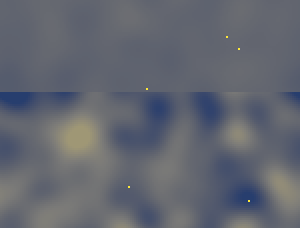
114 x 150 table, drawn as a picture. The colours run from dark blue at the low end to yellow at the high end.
Mirror symmetry: none. Histogram: heavy tails on both sides. Seam: horizontal, 40% of the way down, the top part calmer. Lone odd cells: 5, each higher than its neighbours.
